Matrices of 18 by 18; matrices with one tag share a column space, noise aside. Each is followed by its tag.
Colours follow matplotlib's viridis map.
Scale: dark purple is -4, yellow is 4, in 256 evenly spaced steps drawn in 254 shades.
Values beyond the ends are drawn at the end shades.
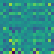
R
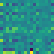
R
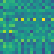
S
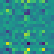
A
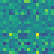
A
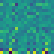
R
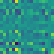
A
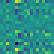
A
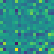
A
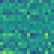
A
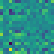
A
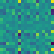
A
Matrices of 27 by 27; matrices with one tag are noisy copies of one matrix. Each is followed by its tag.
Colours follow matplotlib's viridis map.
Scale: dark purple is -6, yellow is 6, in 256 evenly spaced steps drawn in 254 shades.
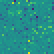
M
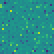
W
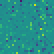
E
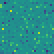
W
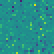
E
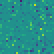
E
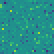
W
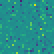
E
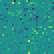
M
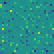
W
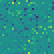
M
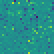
M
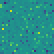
W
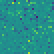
M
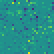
M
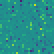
E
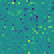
M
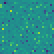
W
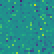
E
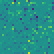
M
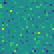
W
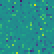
E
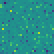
W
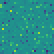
W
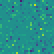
E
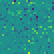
M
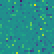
E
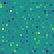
W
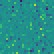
E
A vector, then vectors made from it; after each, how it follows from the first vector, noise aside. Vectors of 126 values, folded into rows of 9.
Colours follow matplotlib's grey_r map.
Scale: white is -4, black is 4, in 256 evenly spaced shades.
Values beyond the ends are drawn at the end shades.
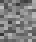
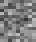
wrapped around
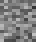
reversed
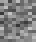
wrapped around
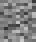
wrapped around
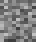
reversed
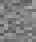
shrunk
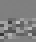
partly zeroed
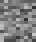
reversed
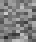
wrapped around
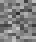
wrapped around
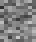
wrapped around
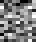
scaled up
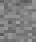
shrunk
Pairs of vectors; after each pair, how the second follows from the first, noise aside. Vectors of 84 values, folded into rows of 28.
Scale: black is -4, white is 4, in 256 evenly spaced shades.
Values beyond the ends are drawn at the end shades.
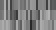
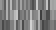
negated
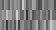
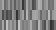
negated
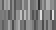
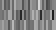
negated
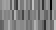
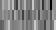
copied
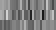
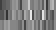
negated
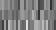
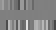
partly zeroed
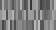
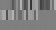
partly zeroed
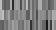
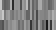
copied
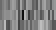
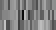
copied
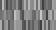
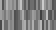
negated
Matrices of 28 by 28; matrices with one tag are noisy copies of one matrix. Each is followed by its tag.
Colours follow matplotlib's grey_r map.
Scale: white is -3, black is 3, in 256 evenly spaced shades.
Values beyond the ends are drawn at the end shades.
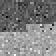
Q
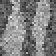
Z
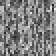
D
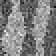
Z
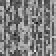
D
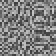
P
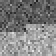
Q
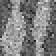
Z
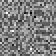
P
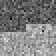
Q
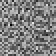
P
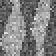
Z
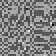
P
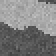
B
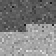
Q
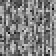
D
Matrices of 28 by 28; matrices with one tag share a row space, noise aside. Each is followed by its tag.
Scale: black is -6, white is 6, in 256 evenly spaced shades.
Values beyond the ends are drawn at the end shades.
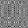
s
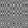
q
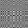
q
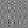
s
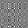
s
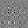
s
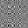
s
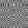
q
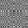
q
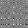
q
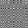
q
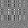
s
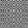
q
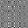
s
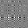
s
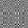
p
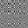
s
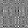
p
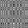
q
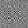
s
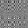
s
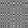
q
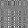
s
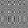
s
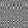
q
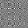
s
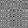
q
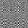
p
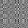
p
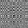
q
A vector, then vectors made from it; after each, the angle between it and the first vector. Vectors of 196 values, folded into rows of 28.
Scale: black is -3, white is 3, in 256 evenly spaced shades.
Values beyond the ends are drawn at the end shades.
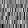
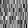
partly opposed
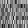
partly aligned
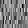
orthogonal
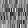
partly opposed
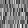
partly opposed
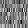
nearly opposite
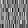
partly aligned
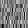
nearly parallel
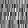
partly opposed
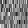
partly opposed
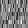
partly aligned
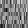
partly aligned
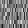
nearly parallel
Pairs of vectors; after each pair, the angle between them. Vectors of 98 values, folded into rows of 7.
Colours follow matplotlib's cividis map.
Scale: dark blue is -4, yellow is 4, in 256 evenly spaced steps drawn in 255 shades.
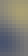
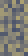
orthogonal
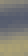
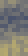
nearly parallel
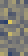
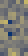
nearly opposite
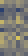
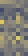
nearly parallel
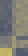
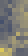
nearly parallel
